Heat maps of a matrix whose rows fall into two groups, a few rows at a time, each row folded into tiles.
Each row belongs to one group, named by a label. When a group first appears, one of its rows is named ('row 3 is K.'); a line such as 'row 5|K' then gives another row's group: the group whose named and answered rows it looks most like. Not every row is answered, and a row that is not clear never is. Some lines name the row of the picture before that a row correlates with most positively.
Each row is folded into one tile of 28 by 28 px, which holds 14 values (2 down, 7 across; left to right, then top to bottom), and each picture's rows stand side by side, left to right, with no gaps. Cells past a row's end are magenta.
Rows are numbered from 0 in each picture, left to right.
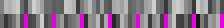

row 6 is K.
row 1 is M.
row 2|K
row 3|M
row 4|M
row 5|K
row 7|M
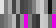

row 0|M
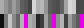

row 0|M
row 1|K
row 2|K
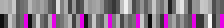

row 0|M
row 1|M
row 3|M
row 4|K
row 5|K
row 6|K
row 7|M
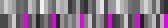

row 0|M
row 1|K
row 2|M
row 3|K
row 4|M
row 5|M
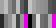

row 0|M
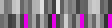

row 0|K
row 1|K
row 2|M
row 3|K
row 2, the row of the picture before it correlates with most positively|1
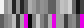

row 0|M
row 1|M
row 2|K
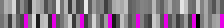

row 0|K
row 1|K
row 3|M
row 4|M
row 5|K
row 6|K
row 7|M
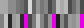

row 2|M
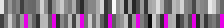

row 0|M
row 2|M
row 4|M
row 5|K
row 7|K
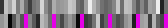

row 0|K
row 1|K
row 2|K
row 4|K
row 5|K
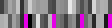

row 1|M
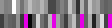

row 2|K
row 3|K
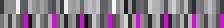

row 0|K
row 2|K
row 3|M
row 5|K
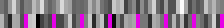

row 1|K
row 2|M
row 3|K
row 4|M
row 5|K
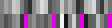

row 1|K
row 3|M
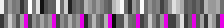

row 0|M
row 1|M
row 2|M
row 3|M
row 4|M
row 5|M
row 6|M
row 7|K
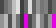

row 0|K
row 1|M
